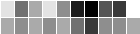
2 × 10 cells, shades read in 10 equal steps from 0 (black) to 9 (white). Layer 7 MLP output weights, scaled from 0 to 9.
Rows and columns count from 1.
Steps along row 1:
down up up down down down up down up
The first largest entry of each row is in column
10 1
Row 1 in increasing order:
0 1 2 3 4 5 6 8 8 9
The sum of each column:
14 9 12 13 11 5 2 8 7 15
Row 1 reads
8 4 6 8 5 1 0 3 2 9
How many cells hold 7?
0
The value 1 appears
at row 1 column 6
